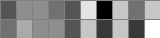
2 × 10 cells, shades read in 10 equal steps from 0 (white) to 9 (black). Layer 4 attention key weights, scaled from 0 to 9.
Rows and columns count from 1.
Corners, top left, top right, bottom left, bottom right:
6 2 5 0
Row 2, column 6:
2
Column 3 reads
4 4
